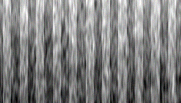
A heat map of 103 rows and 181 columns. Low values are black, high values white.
The grain runs up and down. Stripes running up and down repeat 11 times from left to right. The values follow a bell shape. There is an overall slope up to the top.
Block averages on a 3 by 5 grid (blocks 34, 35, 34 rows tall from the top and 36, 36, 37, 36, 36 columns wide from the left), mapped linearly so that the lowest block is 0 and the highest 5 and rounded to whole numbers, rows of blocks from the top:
55555 / 22333 / 01111
